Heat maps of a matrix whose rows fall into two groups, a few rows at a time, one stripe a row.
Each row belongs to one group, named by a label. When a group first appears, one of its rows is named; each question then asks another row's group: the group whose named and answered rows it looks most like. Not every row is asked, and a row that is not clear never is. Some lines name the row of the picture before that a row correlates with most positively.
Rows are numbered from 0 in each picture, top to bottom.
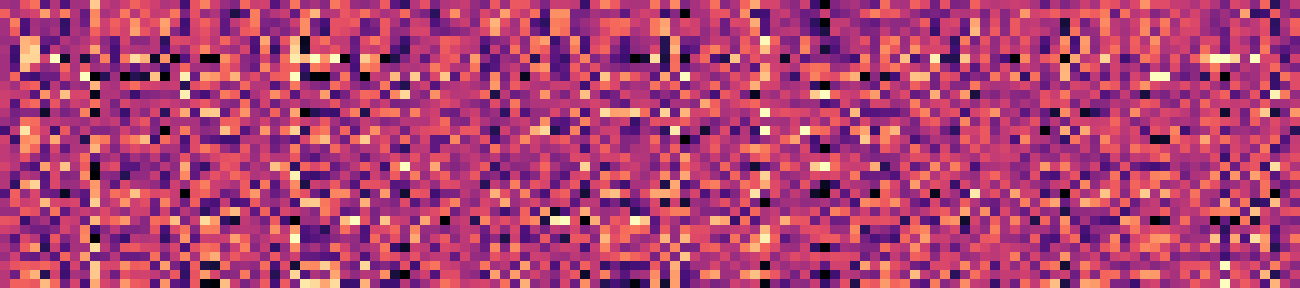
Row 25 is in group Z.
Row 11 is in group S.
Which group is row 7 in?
S
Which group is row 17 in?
Z
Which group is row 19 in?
Z
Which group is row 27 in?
S
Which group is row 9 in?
S
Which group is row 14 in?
S
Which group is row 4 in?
S
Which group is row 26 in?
Z
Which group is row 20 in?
S
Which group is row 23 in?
Z
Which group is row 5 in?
S
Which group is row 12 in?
Z
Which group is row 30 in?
S
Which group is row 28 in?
Z
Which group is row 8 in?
Z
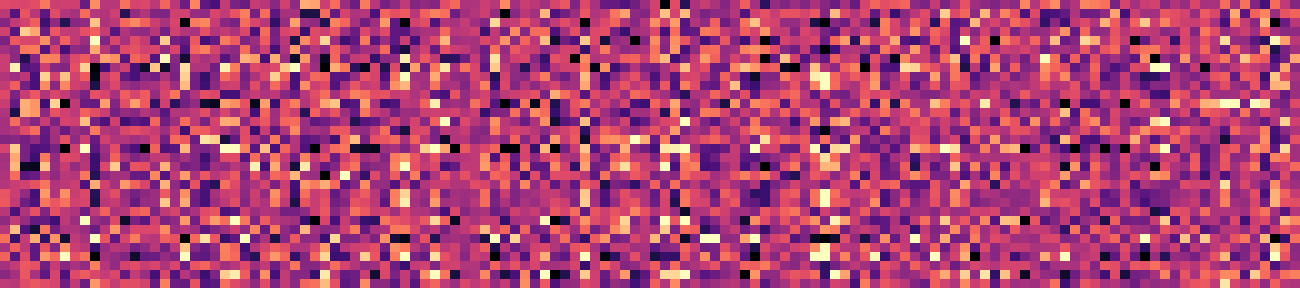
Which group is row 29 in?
S
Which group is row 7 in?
Z
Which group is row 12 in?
S
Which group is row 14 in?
S
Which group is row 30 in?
Z
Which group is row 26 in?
S
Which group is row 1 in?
Z
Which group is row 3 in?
S
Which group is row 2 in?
S
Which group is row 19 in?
Z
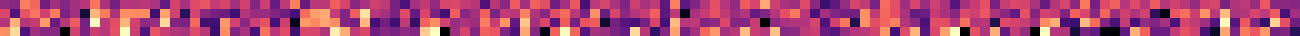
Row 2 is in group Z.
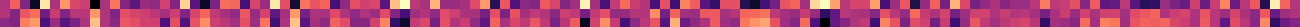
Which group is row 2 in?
S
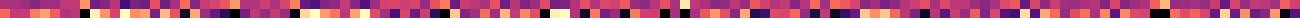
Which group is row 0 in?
Z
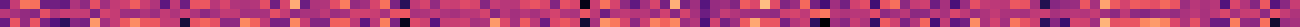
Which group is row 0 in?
S
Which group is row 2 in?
S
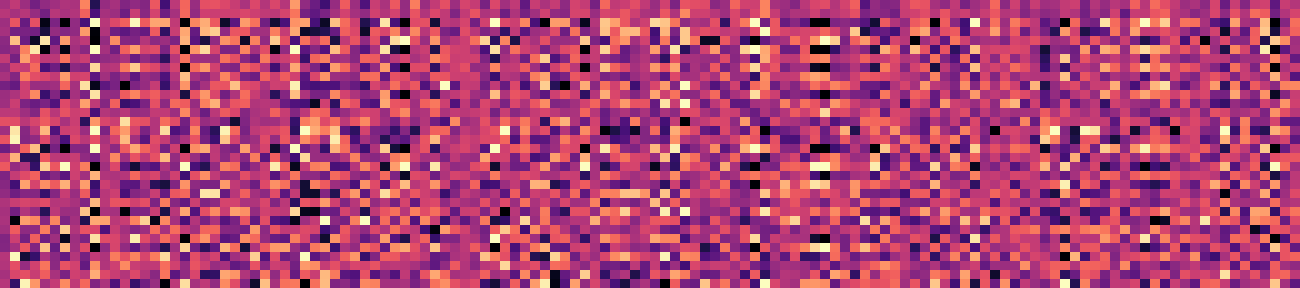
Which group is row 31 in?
S
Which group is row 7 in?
S
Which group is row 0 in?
Z
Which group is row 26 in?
S
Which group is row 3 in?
Z
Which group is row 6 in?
S
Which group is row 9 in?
Z
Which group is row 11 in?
Z
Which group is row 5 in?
S
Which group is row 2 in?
S
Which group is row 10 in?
S
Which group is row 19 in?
S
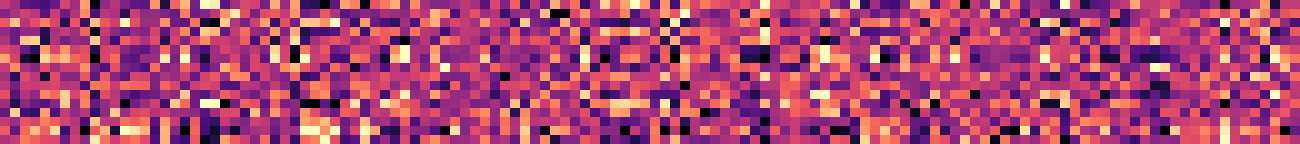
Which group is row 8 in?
Z
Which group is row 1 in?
Z
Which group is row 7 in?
Z
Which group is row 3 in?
Z
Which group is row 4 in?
S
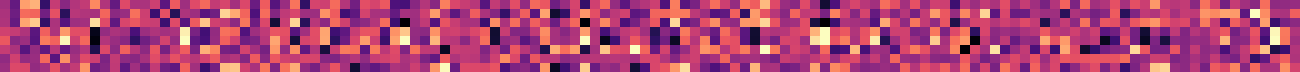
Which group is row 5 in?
Z
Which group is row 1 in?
Z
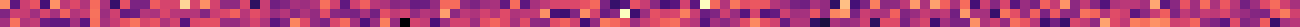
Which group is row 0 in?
S
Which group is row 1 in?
Z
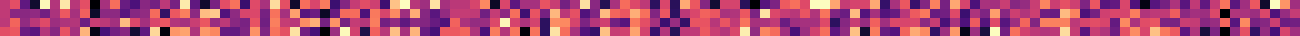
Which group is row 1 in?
Z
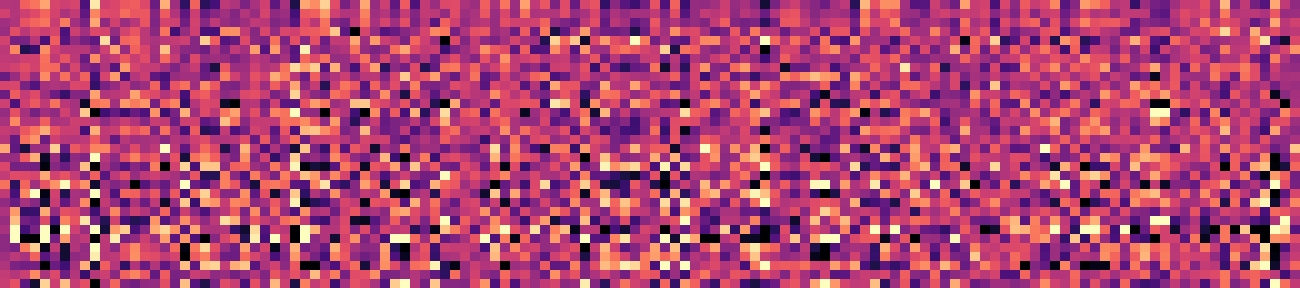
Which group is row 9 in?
Z
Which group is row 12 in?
Z
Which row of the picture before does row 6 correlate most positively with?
2
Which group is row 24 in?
Z
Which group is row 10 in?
S
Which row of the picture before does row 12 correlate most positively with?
3
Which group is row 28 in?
S
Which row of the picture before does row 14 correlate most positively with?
2
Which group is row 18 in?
Z
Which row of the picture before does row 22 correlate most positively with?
1
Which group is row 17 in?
S
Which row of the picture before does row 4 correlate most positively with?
1
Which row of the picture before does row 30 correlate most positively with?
2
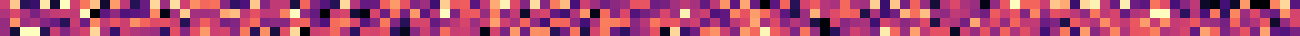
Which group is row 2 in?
S
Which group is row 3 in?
S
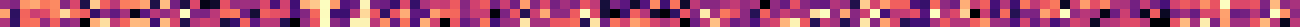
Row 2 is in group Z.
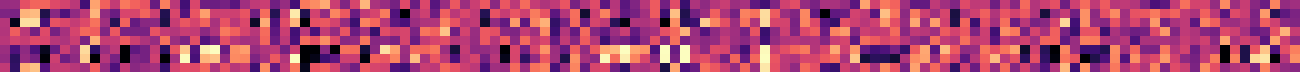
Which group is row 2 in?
S
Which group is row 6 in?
Z
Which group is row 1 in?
S
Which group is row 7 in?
S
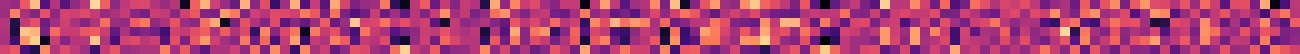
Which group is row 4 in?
S
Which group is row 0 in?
S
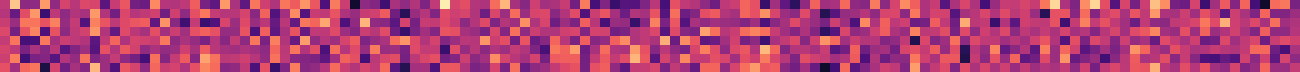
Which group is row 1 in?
S
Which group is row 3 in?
S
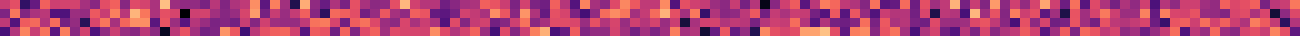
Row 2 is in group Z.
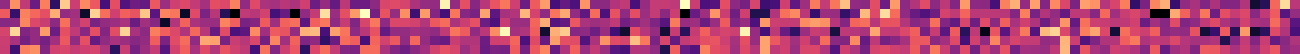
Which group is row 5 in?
S
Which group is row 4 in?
Z
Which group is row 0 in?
Z
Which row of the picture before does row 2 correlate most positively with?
3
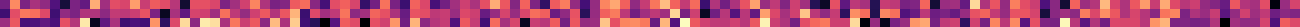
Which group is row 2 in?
Z
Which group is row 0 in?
S
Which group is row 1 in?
S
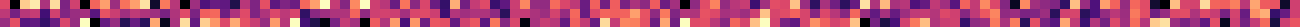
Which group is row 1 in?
Z
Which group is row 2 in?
Z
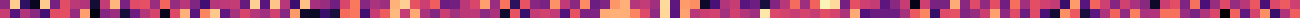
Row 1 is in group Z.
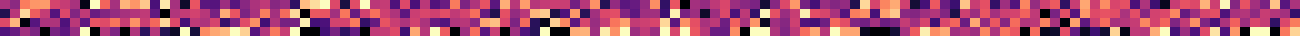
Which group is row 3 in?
Z
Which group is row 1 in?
S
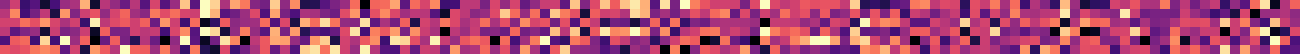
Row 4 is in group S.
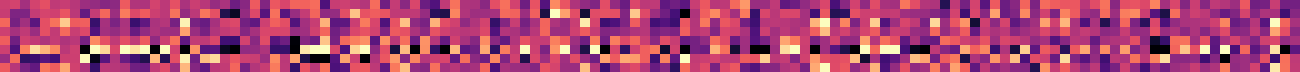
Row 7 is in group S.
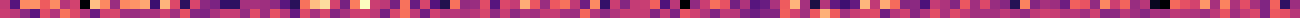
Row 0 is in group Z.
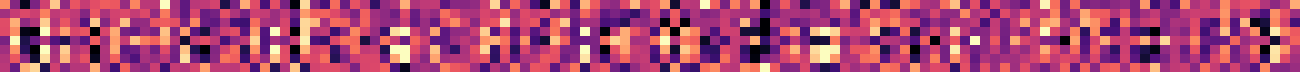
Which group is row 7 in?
S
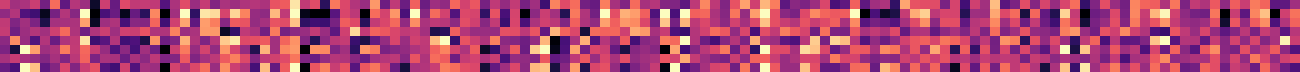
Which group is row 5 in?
S
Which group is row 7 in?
S
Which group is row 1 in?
Z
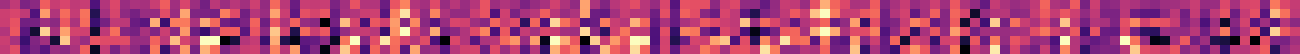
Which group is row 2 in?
Z
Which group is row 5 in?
Z
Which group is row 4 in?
Z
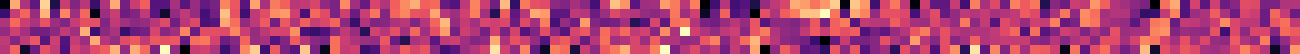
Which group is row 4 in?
S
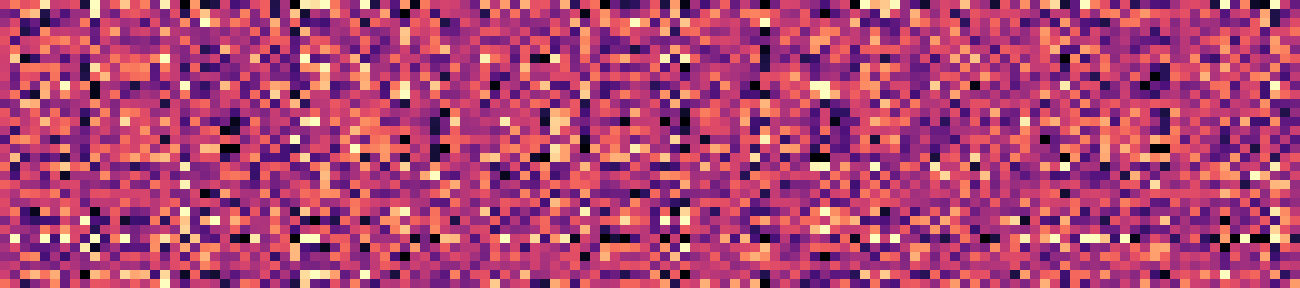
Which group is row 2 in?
Z
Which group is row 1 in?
S
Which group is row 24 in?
Z
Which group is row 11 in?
S
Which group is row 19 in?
Z
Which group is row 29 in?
Z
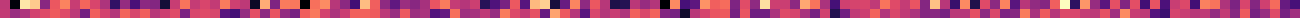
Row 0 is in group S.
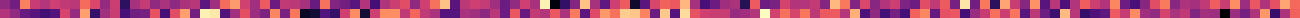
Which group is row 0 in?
Z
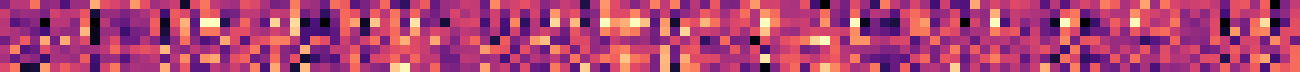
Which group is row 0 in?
S
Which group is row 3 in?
Z
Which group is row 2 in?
Z
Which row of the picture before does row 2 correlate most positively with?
1
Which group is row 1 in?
Z
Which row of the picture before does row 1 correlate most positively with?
1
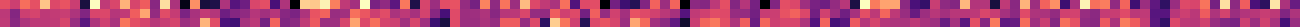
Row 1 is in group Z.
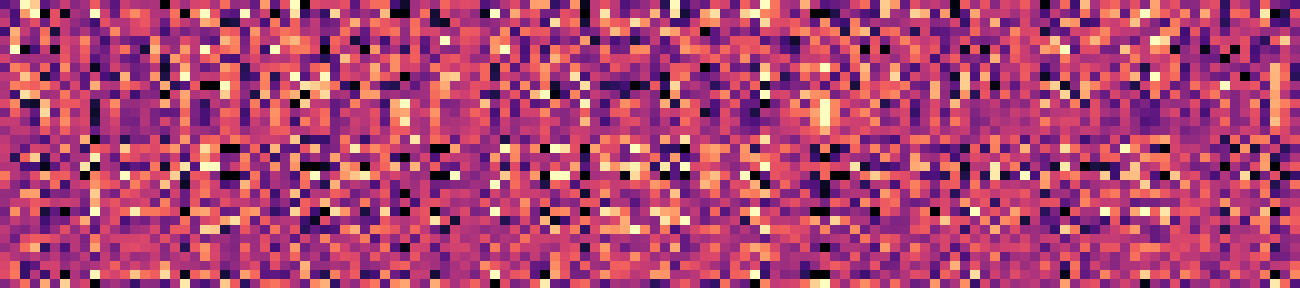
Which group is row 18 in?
Z
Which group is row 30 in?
S
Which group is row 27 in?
S
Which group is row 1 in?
S
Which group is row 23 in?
S
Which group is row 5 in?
Z
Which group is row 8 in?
S
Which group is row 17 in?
S
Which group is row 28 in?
Z
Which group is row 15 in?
Z
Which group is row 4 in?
Z
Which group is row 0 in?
S
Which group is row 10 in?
S
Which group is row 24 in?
Z
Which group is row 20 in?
S
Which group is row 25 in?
Z
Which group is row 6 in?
Z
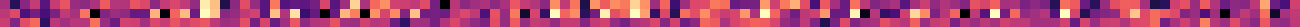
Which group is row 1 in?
Z
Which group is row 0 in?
Z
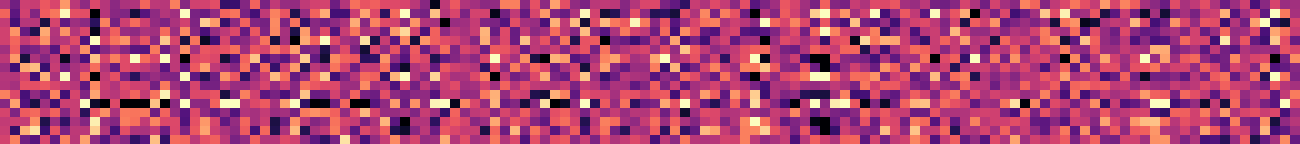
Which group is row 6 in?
S
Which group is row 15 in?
Z
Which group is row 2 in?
Z
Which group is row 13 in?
S
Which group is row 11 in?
Z
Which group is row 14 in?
S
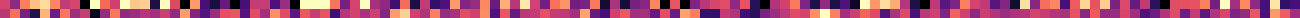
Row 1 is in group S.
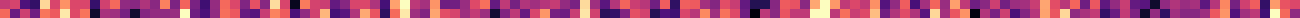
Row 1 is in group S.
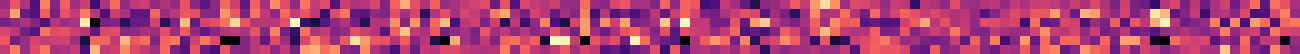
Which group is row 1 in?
Z
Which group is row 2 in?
Z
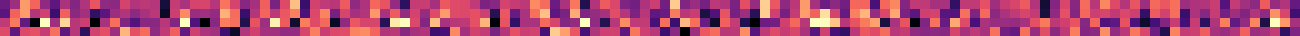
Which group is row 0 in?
S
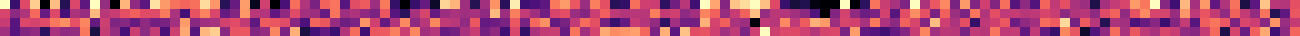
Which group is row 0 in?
S
